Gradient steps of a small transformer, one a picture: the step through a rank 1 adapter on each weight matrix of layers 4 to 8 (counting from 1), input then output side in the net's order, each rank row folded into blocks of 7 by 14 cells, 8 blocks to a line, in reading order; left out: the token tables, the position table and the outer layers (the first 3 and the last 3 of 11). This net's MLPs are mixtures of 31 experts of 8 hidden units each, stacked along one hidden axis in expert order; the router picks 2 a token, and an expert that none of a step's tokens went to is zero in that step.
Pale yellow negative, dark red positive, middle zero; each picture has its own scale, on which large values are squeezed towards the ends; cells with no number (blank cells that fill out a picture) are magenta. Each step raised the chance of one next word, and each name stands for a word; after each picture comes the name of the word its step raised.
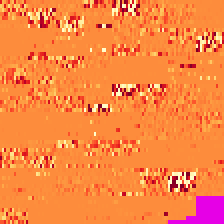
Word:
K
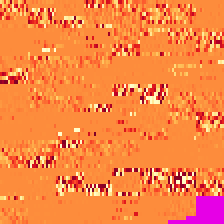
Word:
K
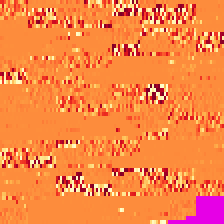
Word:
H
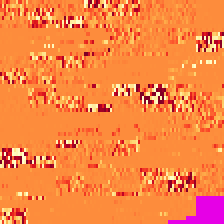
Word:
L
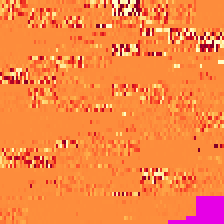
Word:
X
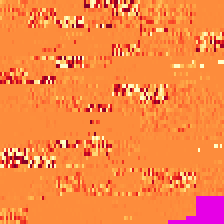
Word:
L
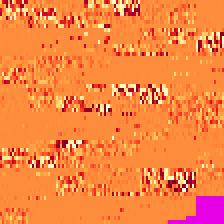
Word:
K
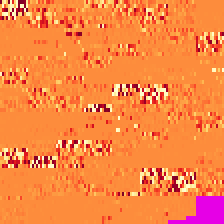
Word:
K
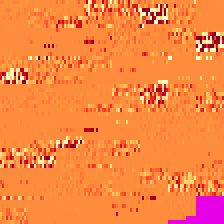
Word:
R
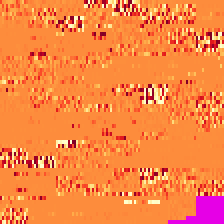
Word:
H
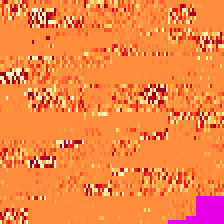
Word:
R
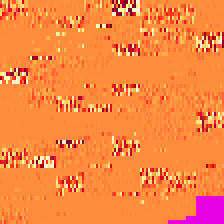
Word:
X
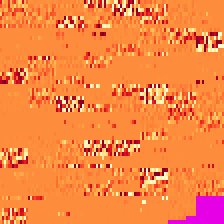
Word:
H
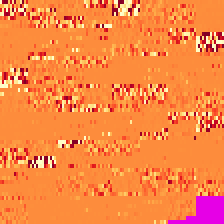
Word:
X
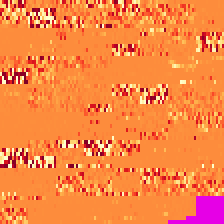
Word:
L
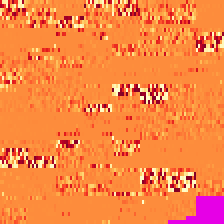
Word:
K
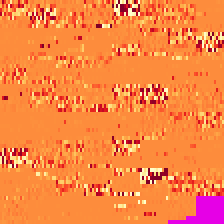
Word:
H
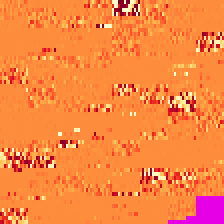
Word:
X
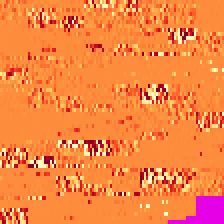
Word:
H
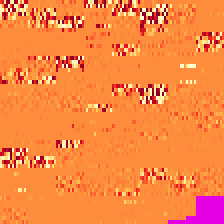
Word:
L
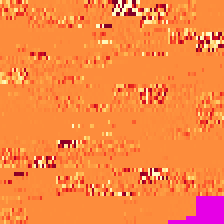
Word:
X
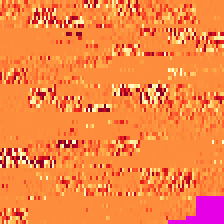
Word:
L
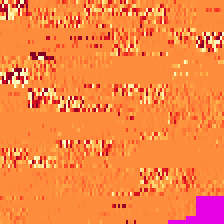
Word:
R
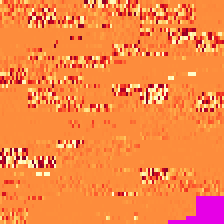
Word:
L
